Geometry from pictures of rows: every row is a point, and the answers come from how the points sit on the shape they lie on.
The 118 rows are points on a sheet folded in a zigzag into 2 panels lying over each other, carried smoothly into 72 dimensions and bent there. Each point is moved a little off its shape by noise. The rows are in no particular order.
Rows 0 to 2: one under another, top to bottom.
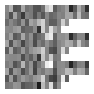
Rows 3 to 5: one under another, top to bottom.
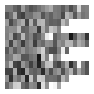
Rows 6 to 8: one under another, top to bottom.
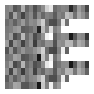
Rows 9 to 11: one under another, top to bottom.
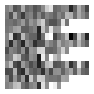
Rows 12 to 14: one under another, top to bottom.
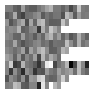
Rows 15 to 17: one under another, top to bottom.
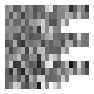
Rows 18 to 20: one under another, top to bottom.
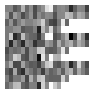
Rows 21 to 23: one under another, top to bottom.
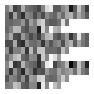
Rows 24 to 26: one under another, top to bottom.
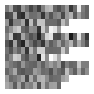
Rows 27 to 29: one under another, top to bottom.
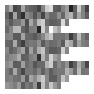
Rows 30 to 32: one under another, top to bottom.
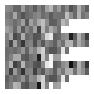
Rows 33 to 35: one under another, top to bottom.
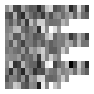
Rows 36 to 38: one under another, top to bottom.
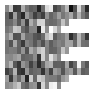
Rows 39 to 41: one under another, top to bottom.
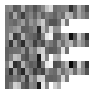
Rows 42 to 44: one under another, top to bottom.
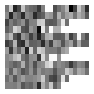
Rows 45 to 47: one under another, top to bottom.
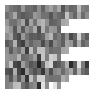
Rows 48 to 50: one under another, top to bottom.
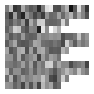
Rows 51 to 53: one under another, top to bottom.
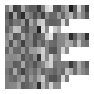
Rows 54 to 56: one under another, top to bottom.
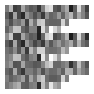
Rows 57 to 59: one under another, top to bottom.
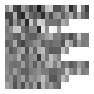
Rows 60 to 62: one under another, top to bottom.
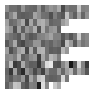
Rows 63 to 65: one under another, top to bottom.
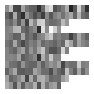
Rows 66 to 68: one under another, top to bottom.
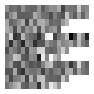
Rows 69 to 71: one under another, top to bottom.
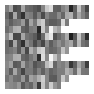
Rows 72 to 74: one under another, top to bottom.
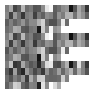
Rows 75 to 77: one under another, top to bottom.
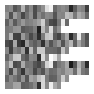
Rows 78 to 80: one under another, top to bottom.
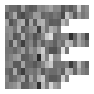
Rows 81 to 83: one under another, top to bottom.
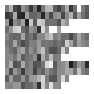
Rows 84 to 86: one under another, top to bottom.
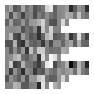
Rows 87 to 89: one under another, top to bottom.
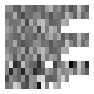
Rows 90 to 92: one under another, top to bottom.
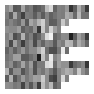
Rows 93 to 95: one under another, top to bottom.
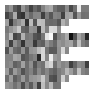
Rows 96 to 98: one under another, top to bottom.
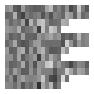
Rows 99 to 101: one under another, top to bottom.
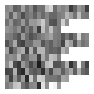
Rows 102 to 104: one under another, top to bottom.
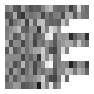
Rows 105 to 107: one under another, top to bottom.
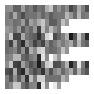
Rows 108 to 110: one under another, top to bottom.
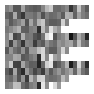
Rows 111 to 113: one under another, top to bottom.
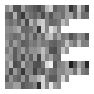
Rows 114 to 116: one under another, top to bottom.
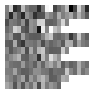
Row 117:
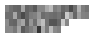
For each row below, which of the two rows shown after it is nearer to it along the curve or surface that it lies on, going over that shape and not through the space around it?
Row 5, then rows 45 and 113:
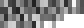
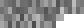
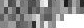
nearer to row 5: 113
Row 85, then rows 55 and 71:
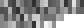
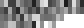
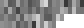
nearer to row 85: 55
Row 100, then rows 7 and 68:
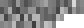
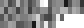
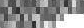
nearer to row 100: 68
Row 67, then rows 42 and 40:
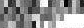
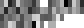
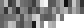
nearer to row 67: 42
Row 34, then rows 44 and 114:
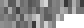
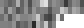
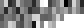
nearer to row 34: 114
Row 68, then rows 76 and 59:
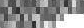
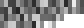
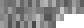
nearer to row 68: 76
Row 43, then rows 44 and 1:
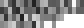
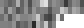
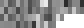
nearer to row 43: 1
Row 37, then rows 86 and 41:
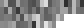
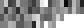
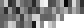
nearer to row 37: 86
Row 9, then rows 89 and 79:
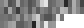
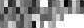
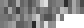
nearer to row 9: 79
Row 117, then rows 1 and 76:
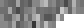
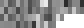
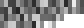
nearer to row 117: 76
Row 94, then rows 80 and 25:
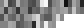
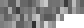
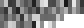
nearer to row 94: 25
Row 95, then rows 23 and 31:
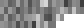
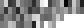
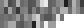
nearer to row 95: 23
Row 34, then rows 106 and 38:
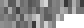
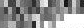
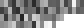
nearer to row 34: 106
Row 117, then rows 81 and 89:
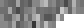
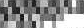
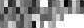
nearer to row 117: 81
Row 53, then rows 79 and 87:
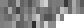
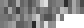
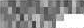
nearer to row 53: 79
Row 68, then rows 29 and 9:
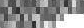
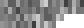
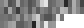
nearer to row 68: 9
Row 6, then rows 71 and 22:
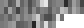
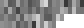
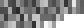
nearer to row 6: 22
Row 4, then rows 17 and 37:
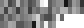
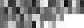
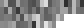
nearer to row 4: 17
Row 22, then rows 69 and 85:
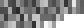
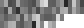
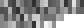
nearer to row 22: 69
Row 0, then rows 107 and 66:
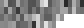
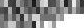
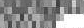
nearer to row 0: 107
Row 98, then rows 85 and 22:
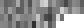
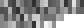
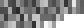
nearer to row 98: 22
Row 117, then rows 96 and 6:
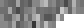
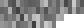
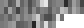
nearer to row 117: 6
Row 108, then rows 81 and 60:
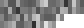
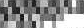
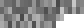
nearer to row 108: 81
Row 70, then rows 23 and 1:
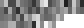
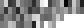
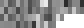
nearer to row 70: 23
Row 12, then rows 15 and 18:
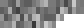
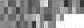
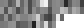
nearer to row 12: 18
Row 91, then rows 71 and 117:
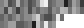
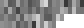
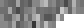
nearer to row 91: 117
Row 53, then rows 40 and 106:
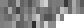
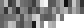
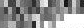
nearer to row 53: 40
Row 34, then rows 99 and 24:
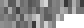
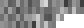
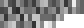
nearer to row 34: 99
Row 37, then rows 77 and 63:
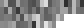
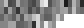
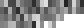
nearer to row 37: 77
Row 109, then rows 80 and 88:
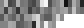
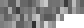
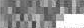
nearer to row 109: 88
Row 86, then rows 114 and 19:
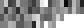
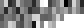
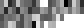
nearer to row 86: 114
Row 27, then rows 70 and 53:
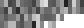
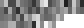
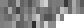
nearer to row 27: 53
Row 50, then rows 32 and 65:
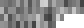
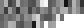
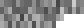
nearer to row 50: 65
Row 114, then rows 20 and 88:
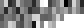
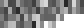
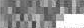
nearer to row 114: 20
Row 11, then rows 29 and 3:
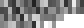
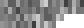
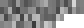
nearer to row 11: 29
